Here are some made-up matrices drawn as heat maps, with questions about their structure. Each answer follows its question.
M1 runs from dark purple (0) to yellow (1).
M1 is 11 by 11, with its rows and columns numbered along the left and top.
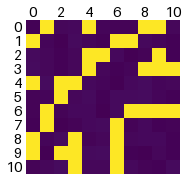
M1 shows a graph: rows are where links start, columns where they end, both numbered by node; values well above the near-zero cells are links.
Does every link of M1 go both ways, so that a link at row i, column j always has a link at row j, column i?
yes
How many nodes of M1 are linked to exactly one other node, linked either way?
1
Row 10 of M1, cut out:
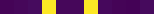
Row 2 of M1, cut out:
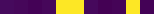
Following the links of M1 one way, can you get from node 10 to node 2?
yes
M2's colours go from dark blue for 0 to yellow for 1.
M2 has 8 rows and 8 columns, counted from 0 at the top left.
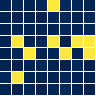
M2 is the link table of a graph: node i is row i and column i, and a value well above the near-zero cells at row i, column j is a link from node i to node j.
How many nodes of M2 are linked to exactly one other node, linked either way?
3
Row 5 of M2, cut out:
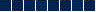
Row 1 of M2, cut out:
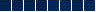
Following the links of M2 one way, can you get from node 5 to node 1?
no
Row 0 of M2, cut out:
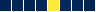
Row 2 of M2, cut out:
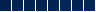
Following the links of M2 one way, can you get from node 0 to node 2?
yes
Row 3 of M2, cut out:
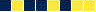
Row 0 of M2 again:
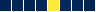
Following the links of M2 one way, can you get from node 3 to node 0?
no
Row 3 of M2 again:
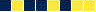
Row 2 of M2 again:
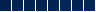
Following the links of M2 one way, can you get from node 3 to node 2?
yes
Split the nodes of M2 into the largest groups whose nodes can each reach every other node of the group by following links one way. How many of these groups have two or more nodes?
0
